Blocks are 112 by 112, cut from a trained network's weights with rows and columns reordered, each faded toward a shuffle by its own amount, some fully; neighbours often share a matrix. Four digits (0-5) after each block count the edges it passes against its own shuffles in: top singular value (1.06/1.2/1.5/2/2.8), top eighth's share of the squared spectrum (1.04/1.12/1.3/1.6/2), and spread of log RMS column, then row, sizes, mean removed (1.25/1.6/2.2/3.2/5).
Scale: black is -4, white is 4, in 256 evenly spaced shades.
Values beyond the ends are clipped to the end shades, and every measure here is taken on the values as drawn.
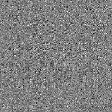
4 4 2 3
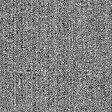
3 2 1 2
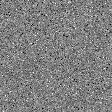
0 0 0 0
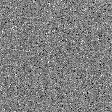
0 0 0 0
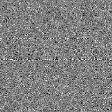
3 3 2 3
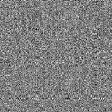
3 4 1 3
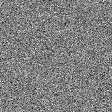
2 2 0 1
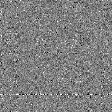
4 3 2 2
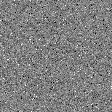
0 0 0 0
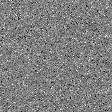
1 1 0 0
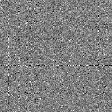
4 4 3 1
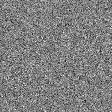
2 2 0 0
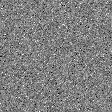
0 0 0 0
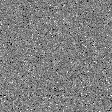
2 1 0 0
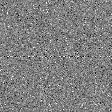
3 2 1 1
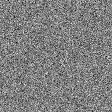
1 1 0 0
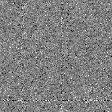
3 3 2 1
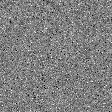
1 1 0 0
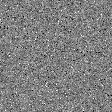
1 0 0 0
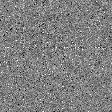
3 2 1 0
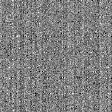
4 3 1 3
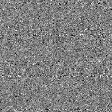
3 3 1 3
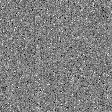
1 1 0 0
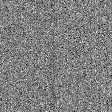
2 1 0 0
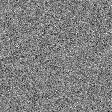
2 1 0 0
